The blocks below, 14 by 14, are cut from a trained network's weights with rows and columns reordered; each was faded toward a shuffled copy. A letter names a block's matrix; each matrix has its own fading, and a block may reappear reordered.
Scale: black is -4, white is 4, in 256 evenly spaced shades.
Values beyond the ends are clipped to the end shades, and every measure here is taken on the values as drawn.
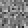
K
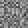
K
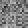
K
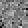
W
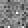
W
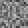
K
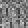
K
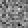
W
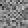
K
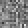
W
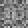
K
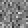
W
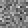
W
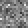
W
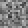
K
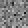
W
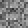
K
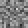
K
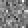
W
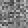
K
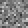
W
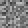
K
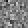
W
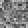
K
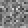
W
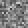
W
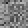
K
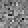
W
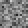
K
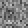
K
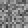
K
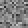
K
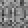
K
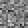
W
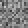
K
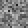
W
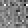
W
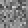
W
